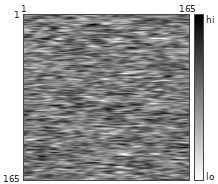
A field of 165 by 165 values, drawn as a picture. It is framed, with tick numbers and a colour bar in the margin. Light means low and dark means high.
On average the colour sits 50% of the way up the scale. No overall slope runs across the table. The histogram is bell-shaped. Streaks run across, left to right.
